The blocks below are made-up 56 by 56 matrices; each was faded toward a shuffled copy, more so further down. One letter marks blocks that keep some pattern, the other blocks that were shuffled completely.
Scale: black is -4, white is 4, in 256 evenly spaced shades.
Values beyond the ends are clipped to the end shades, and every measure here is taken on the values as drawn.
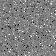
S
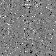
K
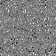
K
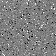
S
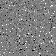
K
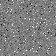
S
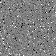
S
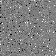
K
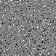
K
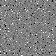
K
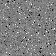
S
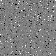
K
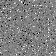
S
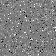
K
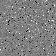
S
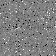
K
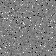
S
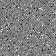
S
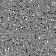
S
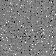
K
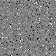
K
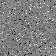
S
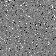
K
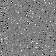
K
